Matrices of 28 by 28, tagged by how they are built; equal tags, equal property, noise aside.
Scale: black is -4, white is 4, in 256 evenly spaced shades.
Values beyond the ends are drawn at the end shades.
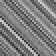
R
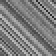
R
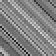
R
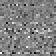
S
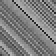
R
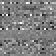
S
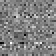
S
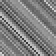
R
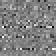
S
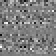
S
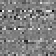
S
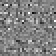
S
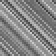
R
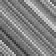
R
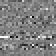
S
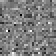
S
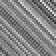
R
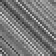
R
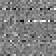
S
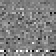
S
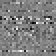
S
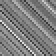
R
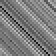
R
